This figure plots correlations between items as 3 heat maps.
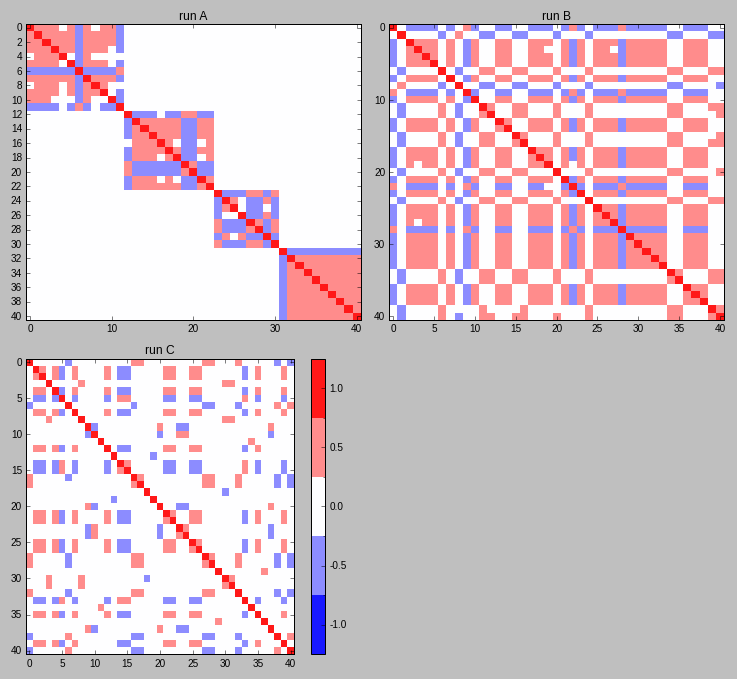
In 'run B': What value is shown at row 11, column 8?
-0.5
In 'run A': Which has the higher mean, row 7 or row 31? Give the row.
7
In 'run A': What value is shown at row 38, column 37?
0.5
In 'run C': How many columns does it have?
41
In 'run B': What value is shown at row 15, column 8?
-0.5
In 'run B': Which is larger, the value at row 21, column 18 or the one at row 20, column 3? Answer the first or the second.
the first
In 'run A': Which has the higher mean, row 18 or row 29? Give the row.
18
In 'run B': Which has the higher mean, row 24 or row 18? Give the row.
18
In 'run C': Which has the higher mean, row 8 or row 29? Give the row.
8
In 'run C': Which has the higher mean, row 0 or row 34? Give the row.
0
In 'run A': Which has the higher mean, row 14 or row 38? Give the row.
38
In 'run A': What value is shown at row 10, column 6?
-0.5
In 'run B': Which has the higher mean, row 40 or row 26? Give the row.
26
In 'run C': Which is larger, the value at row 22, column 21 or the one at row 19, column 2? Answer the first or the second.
the first
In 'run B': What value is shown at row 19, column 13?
0.5
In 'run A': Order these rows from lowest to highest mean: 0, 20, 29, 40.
20, 29, 0, 40
